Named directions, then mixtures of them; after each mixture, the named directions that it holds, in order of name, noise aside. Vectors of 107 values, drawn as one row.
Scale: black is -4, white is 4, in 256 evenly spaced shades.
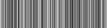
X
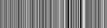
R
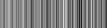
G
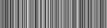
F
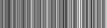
G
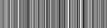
F, R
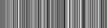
R, X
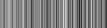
G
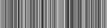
R, X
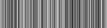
X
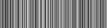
F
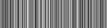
F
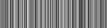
F, G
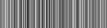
F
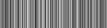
F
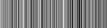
G, X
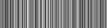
F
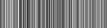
F, X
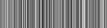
F, R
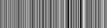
R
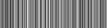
F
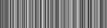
F, X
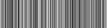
F, X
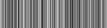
X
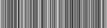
X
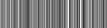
F, R
